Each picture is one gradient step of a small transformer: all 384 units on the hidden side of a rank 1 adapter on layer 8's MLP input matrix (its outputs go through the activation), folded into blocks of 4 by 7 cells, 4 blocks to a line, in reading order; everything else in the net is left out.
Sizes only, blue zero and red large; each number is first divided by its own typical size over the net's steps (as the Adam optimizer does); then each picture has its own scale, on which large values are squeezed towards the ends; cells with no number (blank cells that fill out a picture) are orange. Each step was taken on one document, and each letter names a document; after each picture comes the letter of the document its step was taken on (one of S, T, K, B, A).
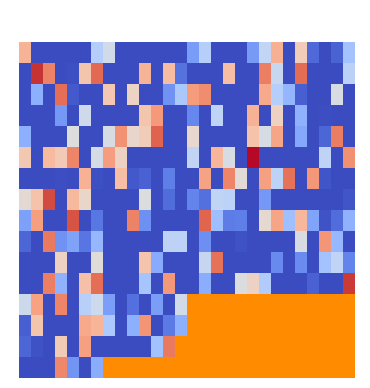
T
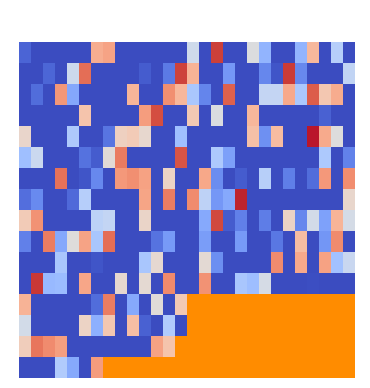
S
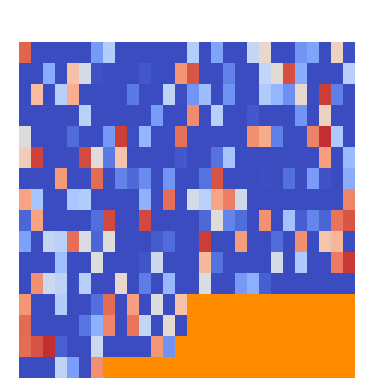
S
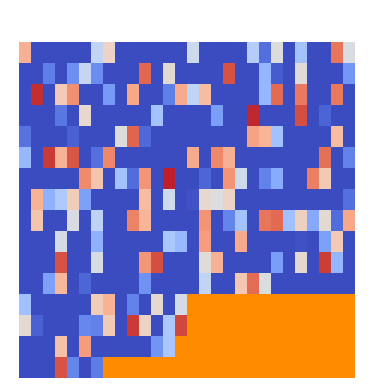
T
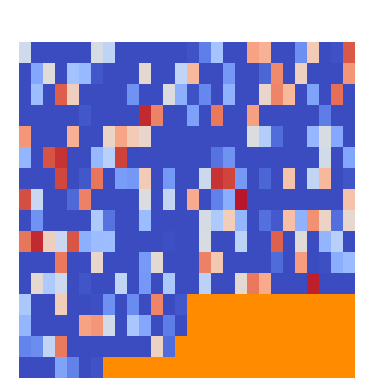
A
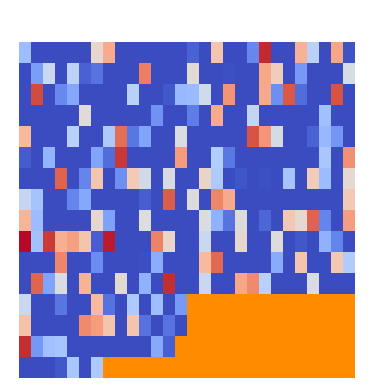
A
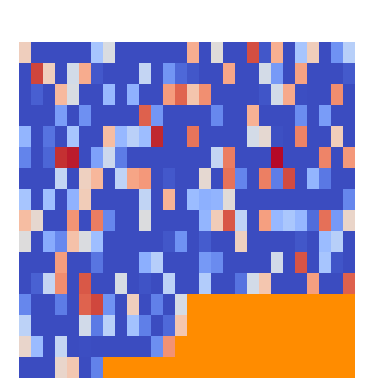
T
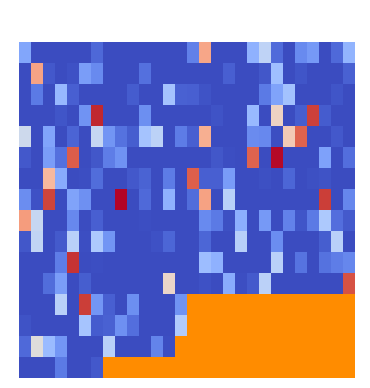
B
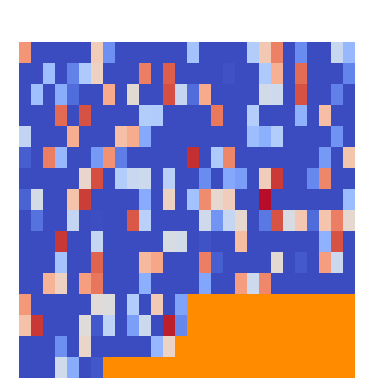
T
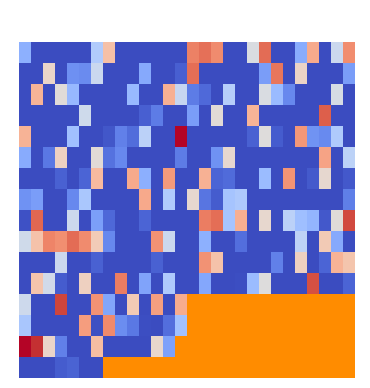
A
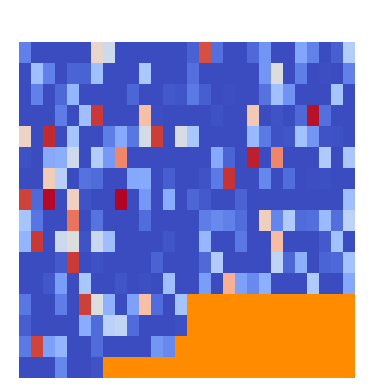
B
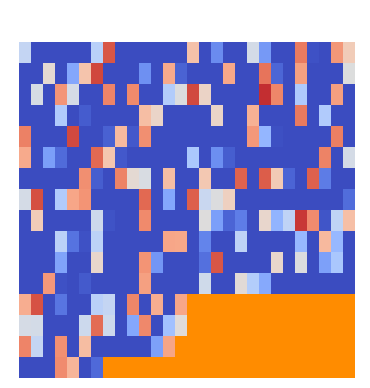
T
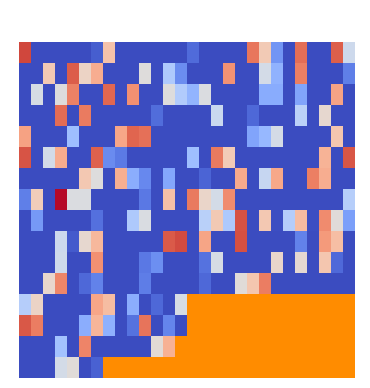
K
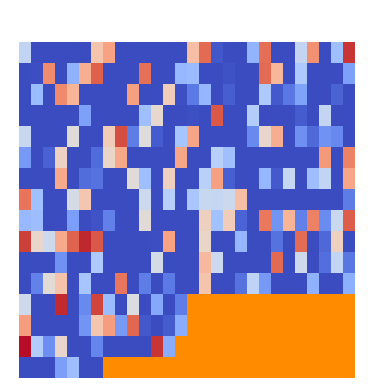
A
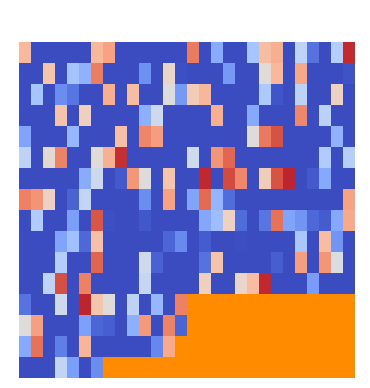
T
